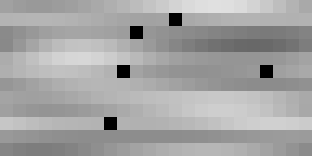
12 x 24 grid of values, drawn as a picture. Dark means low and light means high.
Lone odd cells: 5, each lower than its neighbours. Calmest part: middle left. Roughest part: top middle. Histogram: skewed, a long tail of low values.
